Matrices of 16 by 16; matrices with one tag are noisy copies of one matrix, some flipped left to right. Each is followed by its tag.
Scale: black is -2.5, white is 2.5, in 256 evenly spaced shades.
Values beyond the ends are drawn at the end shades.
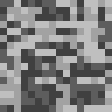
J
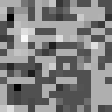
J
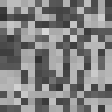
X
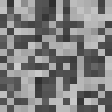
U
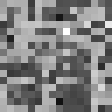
J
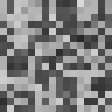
U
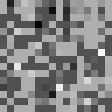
U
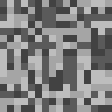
X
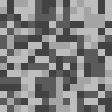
U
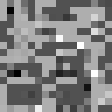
J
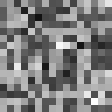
X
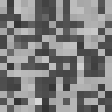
U
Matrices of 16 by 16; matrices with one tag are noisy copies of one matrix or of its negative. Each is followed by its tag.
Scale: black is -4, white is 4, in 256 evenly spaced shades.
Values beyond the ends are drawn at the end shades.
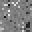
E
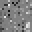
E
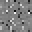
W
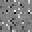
W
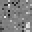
E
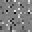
W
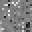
E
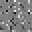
W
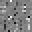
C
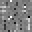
C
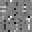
C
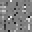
C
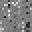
E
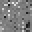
E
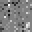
E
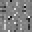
C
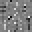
C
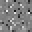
W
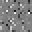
W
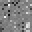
E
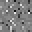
W
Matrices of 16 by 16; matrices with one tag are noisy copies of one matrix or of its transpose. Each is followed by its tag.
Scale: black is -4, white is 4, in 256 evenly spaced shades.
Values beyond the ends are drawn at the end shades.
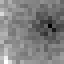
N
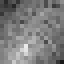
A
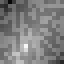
A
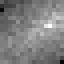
A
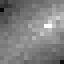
A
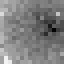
N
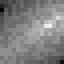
A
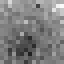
N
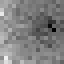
N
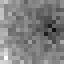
N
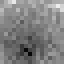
N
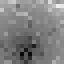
N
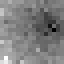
N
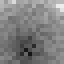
N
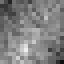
A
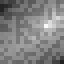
A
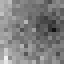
N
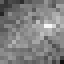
A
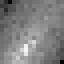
A
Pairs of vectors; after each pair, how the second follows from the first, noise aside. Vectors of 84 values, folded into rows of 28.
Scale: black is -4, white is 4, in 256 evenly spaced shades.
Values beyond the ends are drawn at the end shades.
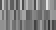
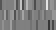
partly zeroed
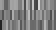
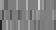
partly zeroed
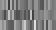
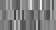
wrapped around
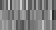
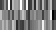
scaled up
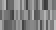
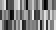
scaled up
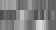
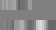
partly zeroed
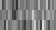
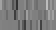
partly zeroed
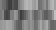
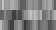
wrapped around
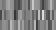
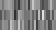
copied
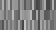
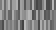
copied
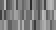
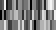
scaled up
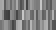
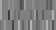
partly zeroed
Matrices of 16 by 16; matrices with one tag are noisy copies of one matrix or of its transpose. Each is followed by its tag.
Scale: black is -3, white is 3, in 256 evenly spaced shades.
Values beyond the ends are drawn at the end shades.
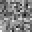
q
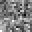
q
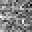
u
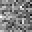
u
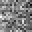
u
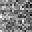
u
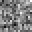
q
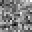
q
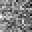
u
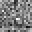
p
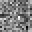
p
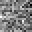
u
